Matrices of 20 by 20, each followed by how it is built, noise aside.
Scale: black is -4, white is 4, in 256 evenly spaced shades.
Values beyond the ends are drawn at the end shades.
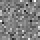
noise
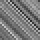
Toeplitz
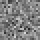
noise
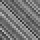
Toeplitz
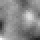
smooth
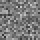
noise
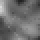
smooth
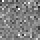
noise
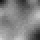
smooth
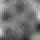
smooth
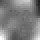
smooth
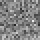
noise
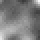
smooth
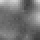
smooth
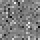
noise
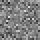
noise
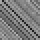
Toeplitz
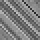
Toeplitz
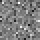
noise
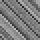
Toeplitz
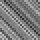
Toeplitz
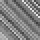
Toeplitz
